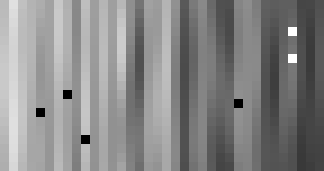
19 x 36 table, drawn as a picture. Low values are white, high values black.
Values rise toward the right. The bottom right is the ninth with the highest average. Six lone cells stand out: four far higher and two far lower than their neighbours. The bottom right is the smoothest part. Streaks run downward.
